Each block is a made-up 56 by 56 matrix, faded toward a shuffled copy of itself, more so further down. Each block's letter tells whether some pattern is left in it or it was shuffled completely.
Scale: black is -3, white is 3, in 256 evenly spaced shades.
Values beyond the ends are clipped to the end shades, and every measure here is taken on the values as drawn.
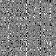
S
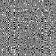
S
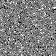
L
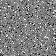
L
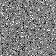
L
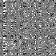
S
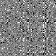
S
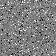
L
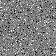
L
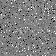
L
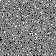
L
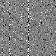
S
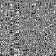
S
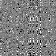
S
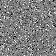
L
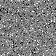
L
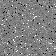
L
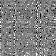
S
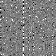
S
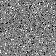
L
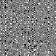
S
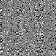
S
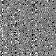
S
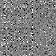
S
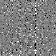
S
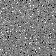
L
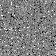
L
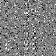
S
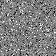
L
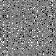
S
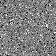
L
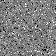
L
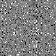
S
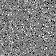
L
